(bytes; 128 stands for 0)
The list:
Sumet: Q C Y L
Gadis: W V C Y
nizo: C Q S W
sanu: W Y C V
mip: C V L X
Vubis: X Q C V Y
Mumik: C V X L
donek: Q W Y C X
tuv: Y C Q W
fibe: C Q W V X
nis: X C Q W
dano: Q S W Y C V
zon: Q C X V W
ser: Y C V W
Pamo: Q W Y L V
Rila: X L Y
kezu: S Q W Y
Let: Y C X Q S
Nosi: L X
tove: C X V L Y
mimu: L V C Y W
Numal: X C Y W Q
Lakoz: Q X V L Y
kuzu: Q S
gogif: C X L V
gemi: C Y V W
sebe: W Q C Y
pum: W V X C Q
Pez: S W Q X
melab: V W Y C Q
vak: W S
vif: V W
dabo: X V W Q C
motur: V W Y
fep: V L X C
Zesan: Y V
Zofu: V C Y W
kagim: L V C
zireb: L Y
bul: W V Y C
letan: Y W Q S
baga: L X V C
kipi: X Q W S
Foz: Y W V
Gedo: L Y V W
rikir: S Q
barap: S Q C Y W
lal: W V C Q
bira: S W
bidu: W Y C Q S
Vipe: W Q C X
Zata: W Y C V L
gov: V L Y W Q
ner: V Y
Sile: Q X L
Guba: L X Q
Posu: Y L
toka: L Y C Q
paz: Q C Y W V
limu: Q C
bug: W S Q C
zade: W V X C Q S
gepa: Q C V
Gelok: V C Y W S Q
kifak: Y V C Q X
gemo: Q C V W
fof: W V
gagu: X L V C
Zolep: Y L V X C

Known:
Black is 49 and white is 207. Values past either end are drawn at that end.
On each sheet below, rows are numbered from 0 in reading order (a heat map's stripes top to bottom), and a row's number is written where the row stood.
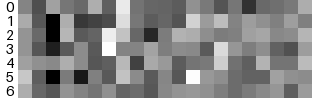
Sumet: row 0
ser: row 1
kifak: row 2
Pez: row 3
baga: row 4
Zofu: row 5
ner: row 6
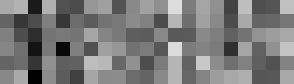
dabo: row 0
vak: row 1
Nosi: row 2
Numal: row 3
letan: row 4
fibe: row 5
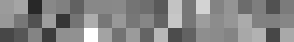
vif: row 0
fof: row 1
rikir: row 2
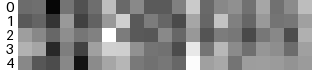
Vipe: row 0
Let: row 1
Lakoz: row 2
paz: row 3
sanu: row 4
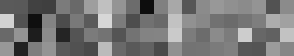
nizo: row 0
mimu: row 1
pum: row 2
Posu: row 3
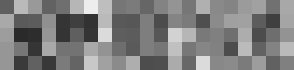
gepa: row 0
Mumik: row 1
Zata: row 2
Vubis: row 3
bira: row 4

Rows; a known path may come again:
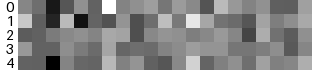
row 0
Pez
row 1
bul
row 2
bug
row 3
ner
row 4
Vipe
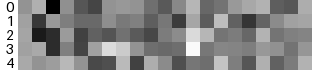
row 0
fibe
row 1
Rila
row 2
Gadis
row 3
paz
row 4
baga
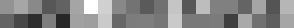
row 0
Pamo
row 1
bidu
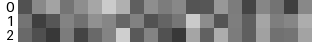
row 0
kuzu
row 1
sebe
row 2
Let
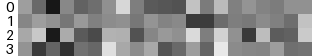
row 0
tuv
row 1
Guba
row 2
dabo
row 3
bira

